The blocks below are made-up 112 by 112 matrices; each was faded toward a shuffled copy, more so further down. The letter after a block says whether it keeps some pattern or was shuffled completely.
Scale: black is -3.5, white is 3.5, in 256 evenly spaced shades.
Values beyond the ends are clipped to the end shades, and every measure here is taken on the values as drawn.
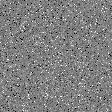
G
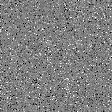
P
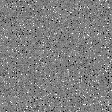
P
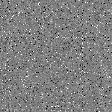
P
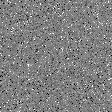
G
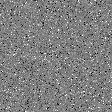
G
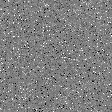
G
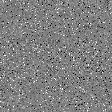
P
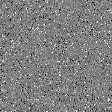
P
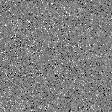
P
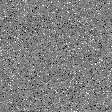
G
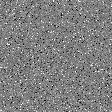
G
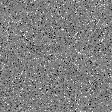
G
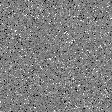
G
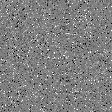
P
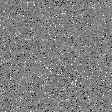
P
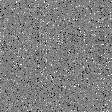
P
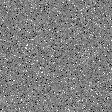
G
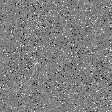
P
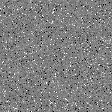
P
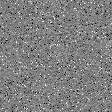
P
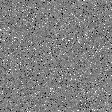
G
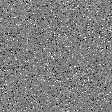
G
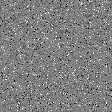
P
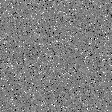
G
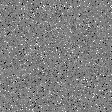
G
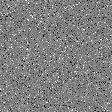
G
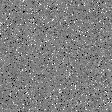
G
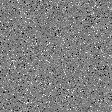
G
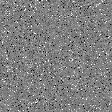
P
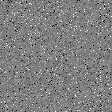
P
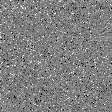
P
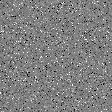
P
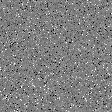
G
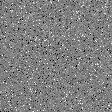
G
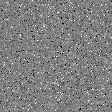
P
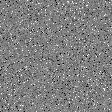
G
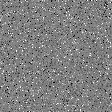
P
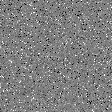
P
